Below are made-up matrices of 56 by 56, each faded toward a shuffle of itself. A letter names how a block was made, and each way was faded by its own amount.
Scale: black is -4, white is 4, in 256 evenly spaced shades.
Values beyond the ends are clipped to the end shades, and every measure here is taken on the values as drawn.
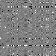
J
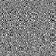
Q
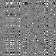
J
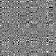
J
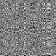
Q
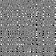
J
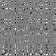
J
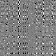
J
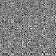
Q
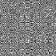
Q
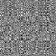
Q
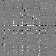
J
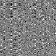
Q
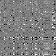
J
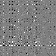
J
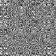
Q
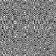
Q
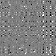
J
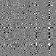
J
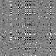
J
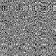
Q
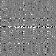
J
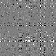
J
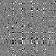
J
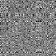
Q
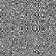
Q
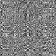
Q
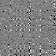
J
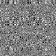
Q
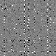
J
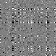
J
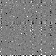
J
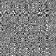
Q
